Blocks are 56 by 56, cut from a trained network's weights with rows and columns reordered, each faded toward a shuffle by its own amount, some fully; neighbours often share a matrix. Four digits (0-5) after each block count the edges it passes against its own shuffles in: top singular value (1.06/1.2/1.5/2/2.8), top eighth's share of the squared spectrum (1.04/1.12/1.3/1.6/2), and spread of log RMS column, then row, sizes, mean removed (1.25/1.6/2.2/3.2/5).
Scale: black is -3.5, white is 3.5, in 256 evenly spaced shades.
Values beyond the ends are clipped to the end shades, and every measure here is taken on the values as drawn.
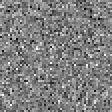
2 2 0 1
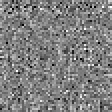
3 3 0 2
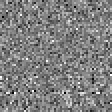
3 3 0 1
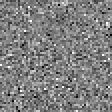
1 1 0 0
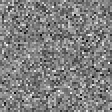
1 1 0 0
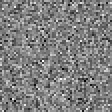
2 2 0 1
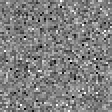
0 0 0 1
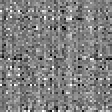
3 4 0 3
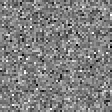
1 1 0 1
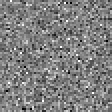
0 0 0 0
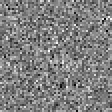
2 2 0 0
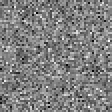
0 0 0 0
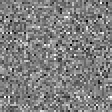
2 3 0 2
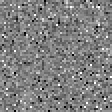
0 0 0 0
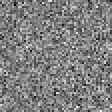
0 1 0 0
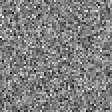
0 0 0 0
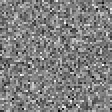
0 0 0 0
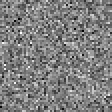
1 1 0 0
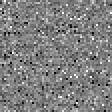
1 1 1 0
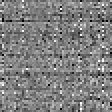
3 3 3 0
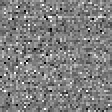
2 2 1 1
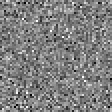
2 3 0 1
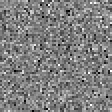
2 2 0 1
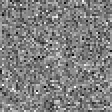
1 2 1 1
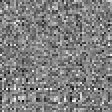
3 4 2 2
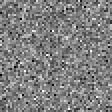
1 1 0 0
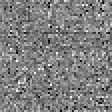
2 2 2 0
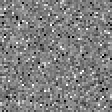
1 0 0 0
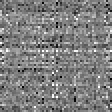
3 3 3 1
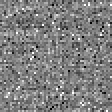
2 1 1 0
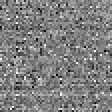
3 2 1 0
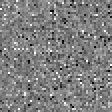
1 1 0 0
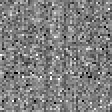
2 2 0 2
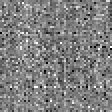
2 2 0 2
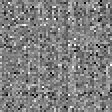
2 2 0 2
